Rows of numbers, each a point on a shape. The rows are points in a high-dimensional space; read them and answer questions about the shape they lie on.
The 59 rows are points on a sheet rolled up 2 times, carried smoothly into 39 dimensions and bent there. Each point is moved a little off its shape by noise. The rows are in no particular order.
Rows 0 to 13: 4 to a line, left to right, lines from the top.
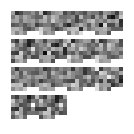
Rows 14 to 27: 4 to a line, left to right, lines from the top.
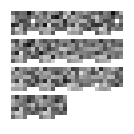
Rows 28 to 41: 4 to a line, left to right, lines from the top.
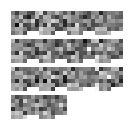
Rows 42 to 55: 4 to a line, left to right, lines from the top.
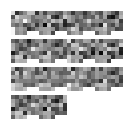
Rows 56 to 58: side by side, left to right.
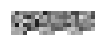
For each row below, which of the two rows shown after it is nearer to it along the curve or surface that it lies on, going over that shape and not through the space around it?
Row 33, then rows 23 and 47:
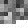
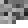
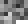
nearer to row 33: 47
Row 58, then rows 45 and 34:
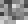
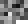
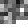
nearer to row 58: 34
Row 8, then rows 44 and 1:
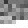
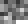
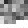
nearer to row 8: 44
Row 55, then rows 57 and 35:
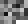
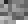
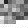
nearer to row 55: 35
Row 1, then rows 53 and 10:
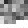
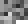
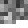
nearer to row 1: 53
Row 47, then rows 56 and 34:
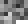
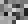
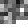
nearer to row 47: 34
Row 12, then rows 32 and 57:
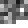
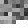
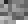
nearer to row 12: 32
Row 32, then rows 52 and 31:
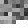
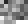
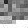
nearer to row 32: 52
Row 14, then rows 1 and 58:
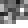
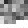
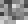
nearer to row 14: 58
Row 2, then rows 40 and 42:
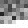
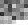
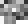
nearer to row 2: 40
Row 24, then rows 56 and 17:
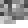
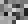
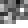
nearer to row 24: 17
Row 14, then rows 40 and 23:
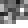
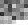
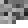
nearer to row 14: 40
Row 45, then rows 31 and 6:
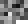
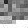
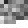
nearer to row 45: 6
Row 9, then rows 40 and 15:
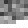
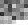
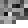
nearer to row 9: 40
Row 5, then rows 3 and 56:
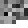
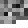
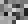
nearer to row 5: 3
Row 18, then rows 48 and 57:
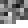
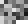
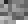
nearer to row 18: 48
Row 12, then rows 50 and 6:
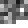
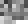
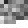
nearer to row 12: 50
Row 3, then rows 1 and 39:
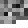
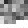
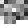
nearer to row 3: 39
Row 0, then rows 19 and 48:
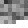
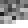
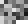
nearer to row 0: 19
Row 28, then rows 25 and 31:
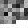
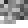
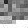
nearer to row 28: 25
